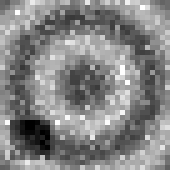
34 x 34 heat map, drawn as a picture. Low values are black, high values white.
Seam: none. Rings: centred on the centre. Odd patch: lower, in the bottom left. Ninth with the lowest average: bottom left.
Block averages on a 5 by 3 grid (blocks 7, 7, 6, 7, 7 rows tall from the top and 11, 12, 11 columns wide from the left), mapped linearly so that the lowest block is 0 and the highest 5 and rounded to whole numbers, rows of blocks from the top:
4 1 4 | 2 5 2 | 3 0 3 | 0 5 2 | 1 1 4
